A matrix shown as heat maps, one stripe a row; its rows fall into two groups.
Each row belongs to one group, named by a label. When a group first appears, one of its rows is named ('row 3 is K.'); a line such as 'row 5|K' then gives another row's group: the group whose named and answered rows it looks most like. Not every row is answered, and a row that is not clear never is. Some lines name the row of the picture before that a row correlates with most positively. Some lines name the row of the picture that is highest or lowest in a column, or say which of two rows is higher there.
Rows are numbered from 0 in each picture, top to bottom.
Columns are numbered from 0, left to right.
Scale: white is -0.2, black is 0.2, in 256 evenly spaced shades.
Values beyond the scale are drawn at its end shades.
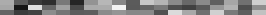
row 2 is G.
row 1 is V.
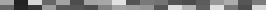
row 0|V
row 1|G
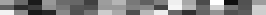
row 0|G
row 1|G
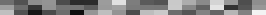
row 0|G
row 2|V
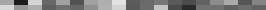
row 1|V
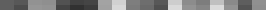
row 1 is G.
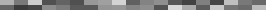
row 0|V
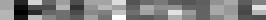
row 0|V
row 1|V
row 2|G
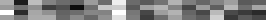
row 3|G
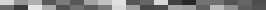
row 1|G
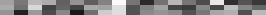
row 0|G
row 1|V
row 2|V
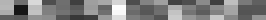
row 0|V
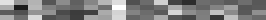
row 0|V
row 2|G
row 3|V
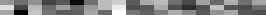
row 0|V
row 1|V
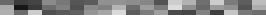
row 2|V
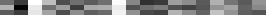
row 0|G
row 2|G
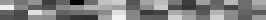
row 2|G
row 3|G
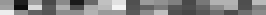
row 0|V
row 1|V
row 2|V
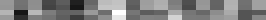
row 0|V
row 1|V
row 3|G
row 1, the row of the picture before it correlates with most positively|0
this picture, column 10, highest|2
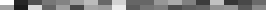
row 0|G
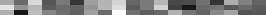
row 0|V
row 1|V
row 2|G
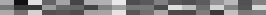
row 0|V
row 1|G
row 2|V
